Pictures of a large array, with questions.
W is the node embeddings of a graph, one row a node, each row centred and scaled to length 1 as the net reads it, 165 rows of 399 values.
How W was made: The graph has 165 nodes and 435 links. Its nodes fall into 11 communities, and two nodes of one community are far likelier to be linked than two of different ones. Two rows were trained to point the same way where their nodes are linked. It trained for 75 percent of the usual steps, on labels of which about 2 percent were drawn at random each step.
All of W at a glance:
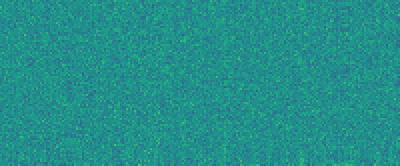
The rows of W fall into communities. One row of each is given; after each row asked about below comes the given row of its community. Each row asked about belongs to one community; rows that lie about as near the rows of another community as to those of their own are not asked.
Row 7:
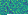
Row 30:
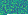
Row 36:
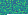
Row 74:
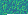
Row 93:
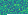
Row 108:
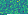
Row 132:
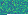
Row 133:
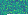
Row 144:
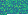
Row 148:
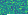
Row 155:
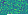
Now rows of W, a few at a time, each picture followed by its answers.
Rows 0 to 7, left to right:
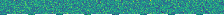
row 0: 7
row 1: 144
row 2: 108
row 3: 133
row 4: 155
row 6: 148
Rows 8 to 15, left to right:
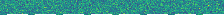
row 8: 7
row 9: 7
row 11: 132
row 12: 30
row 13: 7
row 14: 148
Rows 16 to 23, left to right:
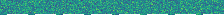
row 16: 7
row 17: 132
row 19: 132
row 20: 36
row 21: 133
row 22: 74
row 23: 30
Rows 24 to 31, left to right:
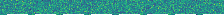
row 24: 108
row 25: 132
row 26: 30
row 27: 148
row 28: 7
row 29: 144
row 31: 7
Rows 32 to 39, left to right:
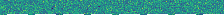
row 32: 93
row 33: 148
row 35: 93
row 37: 155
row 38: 144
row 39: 36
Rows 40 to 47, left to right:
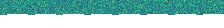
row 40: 74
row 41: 74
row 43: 155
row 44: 93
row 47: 148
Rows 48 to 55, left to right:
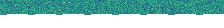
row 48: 93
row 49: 108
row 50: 155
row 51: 36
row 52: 132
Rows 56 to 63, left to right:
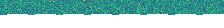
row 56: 155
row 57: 144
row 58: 155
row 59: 148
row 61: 133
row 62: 155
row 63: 108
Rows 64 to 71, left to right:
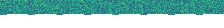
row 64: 7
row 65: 144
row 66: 93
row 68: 133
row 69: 148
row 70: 7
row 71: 74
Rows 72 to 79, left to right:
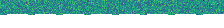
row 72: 7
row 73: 30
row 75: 155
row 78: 30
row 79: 74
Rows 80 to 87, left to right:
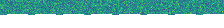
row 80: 93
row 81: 132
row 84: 155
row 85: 93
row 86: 36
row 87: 108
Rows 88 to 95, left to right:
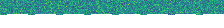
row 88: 133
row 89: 108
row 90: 93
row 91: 7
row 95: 30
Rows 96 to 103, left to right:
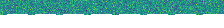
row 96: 30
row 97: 132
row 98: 144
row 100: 36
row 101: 74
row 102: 74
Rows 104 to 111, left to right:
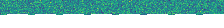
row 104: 144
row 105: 144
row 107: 148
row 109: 36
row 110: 30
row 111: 36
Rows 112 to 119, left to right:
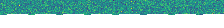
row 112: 30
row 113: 133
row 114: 132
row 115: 30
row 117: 7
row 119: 36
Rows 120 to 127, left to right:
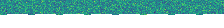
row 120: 144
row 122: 74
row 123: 30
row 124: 7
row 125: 132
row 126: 93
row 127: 148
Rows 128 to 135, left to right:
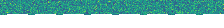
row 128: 155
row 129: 108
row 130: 74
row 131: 93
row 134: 108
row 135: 74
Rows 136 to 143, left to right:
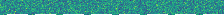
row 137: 133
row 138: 148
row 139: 148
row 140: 74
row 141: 144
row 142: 133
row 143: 148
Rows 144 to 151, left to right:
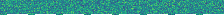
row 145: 30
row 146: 108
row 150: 155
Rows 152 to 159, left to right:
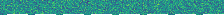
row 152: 133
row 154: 7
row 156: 155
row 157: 74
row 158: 7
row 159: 133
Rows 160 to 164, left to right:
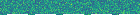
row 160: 133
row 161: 108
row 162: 108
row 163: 132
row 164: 108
